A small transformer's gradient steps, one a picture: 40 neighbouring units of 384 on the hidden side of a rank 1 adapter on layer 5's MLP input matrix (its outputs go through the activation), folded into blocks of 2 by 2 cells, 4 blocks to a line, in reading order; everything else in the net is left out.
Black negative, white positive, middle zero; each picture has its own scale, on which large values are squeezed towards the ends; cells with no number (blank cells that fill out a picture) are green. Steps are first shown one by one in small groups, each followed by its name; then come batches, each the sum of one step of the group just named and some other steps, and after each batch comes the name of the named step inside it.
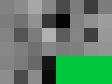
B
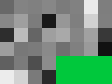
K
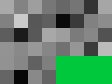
B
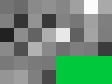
K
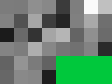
B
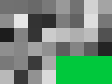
K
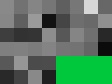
B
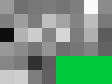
K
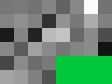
K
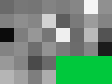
K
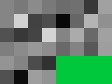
B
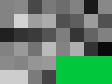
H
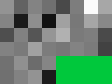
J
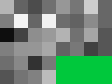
H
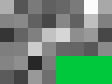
J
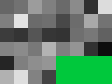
H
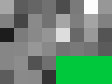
J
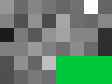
J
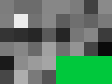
H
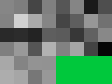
H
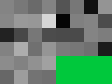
H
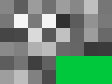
H
